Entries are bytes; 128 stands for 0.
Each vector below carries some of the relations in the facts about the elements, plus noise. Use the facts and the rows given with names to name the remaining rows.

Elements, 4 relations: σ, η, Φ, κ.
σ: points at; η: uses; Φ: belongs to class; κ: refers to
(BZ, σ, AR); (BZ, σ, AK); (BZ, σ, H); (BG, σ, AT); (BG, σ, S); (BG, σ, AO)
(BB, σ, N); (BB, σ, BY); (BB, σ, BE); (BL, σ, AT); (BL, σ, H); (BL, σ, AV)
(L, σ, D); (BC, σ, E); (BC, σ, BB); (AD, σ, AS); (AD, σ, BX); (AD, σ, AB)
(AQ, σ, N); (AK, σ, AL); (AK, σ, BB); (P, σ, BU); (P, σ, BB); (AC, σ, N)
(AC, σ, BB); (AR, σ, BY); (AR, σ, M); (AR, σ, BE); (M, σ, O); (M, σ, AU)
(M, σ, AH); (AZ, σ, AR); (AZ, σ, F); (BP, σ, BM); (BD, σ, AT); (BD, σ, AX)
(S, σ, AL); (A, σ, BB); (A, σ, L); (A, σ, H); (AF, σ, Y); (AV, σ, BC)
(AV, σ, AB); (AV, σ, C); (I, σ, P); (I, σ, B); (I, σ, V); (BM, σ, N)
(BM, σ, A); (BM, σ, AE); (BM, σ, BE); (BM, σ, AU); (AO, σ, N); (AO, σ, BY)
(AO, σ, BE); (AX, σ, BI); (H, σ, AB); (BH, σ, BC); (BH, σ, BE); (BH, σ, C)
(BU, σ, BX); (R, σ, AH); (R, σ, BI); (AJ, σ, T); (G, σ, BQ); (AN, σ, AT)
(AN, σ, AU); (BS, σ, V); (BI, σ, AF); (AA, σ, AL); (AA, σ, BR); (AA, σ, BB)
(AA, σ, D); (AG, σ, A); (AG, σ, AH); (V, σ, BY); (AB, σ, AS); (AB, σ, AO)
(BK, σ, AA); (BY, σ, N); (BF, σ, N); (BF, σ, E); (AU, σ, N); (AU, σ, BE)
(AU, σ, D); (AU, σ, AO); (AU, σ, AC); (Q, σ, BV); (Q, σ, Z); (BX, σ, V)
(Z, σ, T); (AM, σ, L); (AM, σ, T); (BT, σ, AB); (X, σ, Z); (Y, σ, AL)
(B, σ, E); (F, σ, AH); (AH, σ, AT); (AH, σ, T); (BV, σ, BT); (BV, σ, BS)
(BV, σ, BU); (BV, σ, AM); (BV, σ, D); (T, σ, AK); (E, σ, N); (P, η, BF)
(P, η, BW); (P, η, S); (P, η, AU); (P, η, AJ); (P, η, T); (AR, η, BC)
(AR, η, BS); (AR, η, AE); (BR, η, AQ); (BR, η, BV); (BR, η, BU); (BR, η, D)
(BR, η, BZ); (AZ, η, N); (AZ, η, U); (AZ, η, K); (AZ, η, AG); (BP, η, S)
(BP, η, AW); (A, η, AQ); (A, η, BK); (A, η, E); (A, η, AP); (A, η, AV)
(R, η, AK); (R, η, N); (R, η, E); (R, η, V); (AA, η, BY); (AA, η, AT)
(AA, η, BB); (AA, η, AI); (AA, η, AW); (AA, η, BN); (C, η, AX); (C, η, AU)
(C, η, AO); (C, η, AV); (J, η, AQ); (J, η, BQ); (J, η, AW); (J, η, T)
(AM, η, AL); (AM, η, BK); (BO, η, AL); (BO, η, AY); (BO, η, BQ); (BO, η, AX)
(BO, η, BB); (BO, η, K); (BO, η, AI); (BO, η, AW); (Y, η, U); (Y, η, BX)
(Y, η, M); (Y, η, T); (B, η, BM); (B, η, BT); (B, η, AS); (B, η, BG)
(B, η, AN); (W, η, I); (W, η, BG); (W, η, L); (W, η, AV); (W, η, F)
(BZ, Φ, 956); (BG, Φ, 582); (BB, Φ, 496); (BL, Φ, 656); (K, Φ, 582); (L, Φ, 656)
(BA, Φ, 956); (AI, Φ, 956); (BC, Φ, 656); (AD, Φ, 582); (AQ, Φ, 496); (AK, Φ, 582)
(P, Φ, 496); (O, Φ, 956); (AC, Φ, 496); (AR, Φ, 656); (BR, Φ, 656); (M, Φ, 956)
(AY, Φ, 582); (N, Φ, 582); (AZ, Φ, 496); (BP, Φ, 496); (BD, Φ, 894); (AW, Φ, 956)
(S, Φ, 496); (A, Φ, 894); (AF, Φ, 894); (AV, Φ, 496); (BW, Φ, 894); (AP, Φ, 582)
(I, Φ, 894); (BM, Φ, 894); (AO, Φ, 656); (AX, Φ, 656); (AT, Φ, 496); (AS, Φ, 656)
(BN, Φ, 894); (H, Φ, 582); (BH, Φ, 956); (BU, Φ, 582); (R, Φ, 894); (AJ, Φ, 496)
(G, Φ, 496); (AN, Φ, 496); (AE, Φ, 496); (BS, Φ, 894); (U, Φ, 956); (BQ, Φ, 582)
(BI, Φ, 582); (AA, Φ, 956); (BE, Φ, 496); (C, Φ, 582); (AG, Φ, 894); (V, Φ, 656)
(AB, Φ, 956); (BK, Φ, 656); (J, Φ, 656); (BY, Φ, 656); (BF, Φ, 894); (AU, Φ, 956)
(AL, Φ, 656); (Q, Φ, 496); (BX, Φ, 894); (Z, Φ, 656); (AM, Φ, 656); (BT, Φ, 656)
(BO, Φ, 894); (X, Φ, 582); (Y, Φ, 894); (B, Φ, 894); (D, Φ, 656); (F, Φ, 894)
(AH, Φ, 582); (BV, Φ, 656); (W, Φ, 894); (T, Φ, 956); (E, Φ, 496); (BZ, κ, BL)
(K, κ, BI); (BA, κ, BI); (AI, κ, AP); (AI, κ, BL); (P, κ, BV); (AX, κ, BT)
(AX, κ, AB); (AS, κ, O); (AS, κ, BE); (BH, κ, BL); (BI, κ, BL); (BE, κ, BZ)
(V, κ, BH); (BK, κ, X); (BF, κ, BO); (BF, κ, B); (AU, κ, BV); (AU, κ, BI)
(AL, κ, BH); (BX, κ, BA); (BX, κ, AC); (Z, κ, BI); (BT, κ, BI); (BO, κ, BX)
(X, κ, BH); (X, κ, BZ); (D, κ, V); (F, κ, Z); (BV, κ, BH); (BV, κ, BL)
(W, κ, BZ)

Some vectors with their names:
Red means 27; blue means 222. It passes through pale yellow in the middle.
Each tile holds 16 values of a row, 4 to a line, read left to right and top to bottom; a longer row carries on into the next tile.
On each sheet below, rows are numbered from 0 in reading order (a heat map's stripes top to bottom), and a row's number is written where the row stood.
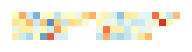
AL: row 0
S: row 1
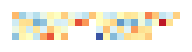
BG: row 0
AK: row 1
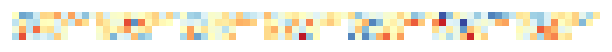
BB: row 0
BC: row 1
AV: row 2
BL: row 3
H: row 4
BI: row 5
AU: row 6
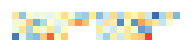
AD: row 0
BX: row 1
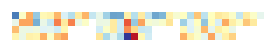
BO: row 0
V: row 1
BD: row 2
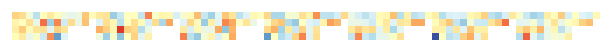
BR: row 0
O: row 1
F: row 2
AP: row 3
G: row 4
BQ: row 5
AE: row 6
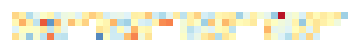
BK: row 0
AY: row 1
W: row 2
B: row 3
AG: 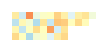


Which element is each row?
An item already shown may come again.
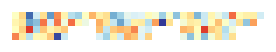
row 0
Z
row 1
BA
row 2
O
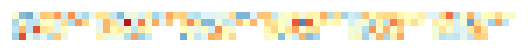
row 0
BB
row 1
AS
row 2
K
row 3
BC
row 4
A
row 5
Y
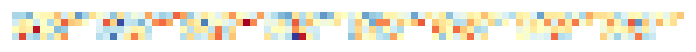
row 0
P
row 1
X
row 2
AH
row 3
V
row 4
BE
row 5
AI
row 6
D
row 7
BK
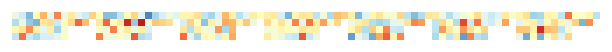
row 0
AJ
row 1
AX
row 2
F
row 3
D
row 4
BU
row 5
AR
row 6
O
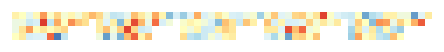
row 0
AM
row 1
AB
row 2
AF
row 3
AA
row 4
BE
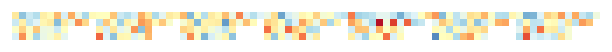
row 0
AQ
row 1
F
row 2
E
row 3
AI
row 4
BT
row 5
N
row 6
BB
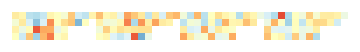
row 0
AU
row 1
L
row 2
BD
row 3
BF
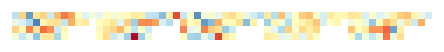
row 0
T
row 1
BV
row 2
BH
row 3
BM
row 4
M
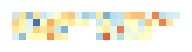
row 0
BZ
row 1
AC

